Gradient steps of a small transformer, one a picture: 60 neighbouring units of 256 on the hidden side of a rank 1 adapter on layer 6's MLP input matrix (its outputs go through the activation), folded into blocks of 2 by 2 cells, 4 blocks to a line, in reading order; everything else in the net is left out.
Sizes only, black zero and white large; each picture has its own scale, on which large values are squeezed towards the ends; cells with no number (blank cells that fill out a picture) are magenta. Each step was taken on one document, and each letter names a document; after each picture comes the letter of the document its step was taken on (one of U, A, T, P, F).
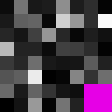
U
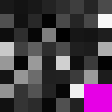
U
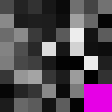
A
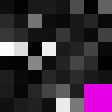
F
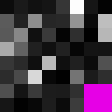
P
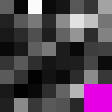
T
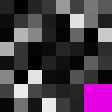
T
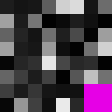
P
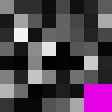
A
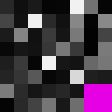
P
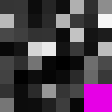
A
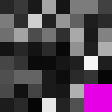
A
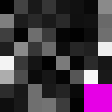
U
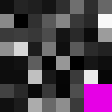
U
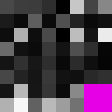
F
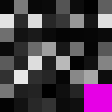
U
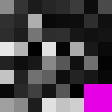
F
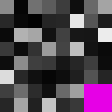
T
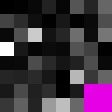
F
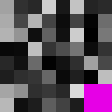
A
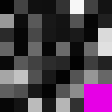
P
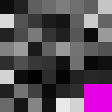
F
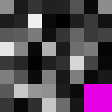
F
